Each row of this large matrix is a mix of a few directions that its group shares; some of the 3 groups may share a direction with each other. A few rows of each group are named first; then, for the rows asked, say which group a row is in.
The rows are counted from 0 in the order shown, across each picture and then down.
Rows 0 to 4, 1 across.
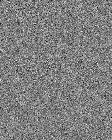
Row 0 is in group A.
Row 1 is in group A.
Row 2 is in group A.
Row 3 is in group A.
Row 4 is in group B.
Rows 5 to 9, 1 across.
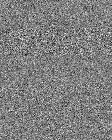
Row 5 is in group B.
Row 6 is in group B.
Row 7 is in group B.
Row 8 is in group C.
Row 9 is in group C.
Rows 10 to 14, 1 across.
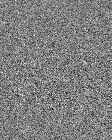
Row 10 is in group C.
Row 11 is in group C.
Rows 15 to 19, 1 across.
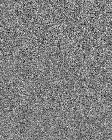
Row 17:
A
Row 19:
A
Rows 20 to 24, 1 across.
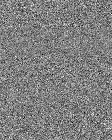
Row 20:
B
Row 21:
B
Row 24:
A
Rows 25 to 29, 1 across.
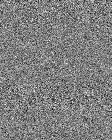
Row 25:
A
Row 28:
B
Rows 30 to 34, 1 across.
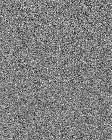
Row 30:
B
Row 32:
B
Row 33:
C
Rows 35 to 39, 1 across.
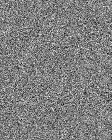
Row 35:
C
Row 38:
A
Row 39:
C
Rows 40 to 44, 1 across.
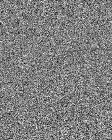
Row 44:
C
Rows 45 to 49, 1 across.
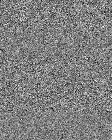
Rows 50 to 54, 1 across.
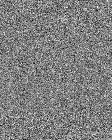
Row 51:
B
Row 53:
A
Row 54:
C
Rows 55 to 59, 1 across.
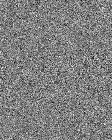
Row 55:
B
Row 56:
A
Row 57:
A
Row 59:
A
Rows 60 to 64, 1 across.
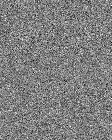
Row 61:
B
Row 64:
A
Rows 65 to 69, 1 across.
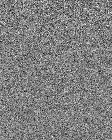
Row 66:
C
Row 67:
C
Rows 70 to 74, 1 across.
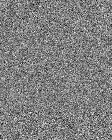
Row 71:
A
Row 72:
C
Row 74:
A
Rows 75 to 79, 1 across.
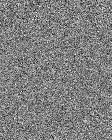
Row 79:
A
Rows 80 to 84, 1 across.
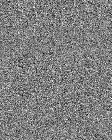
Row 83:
B
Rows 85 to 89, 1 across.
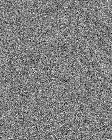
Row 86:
C
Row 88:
B
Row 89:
C
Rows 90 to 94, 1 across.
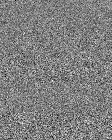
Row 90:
C
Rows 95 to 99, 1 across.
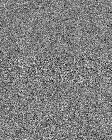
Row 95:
B
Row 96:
A
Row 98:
C
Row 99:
C
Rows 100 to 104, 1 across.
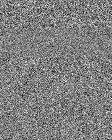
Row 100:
C
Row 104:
A
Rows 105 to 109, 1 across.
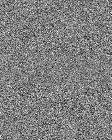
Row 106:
B
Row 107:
C
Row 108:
C
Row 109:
A
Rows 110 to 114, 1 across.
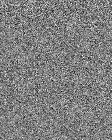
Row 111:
A
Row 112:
B
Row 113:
B
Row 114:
A
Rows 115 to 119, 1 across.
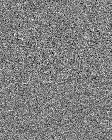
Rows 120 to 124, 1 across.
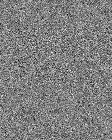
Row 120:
A
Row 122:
A
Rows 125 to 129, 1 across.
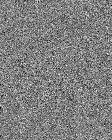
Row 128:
A
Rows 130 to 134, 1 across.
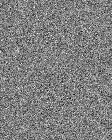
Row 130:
C
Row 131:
A
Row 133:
C
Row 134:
A
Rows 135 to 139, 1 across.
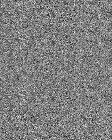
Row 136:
A
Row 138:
A
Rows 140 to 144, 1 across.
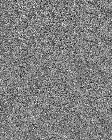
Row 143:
B
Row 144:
B
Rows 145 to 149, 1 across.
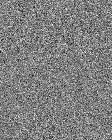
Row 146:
A
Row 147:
B
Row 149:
C
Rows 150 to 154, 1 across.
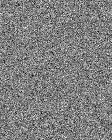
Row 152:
B
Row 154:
B
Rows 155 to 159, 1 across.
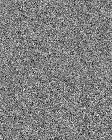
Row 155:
B
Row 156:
B
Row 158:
A
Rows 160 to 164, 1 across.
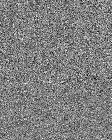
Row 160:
B
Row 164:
B
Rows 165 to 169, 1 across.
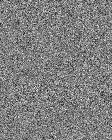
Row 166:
A
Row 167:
A
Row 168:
B
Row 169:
C
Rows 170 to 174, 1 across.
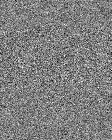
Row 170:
B
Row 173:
C
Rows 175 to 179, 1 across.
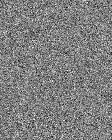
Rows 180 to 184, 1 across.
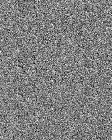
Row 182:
A
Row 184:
B
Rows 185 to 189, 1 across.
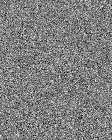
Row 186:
B
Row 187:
C
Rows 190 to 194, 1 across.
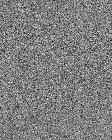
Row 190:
B
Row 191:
C
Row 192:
A
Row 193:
A
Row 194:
B
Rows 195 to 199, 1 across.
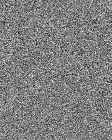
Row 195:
C
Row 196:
B
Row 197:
B
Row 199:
A
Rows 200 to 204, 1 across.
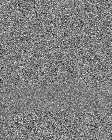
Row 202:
A
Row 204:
A
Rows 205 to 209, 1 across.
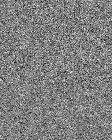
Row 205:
A
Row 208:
A
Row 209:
A
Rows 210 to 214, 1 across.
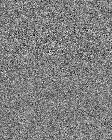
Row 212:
B
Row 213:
C
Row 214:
A
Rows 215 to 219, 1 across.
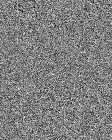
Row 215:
A
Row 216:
A
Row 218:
C
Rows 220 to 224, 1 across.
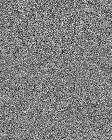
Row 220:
C
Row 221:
A
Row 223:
C
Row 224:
C
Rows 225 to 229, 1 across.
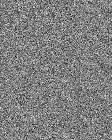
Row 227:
B
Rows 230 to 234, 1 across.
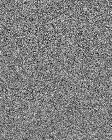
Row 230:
B
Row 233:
C
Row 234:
C
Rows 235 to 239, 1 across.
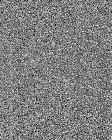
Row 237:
B
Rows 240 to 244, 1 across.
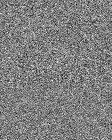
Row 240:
C
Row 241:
B
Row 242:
C
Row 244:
A
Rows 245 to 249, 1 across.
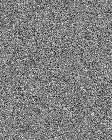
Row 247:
B
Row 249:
A
